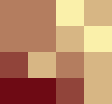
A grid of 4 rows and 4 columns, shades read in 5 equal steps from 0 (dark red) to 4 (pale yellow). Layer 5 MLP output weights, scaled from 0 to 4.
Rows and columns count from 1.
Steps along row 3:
up down up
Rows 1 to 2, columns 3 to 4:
4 3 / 3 4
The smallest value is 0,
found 2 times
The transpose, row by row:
2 2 1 0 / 2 2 3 0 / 4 3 2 1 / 3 4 3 3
